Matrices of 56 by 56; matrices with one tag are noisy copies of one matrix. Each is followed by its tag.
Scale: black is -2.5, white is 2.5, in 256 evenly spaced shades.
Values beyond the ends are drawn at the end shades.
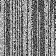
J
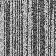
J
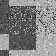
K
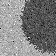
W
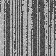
J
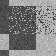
K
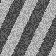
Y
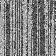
J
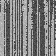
J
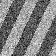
Y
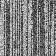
J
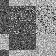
K
